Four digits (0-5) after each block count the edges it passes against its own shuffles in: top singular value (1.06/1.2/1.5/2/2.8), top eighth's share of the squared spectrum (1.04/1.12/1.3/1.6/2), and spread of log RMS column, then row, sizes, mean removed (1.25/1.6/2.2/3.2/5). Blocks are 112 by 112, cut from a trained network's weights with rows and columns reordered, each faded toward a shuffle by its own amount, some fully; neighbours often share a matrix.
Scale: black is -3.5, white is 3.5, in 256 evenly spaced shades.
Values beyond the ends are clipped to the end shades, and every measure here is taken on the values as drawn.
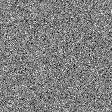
0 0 0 0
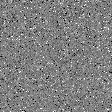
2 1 0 1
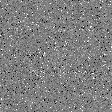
1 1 0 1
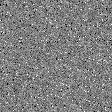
0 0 0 0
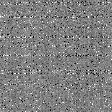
3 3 0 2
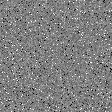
0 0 0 0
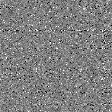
3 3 1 2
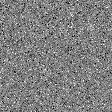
0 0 0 0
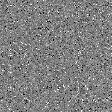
3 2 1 1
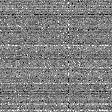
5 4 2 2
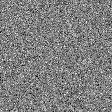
2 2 0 0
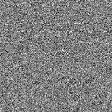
3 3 0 2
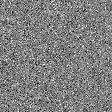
1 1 0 0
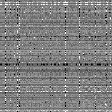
5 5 3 3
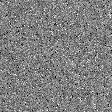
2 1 0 0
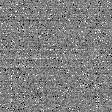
3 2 1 0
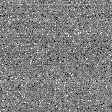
2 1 0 0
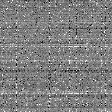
4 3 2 1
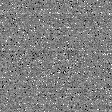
2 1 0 0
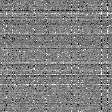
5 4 3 2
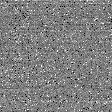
2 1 1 0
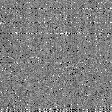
4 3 0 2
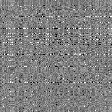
4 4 1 3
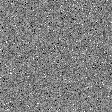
1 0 0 0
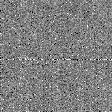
3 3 1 2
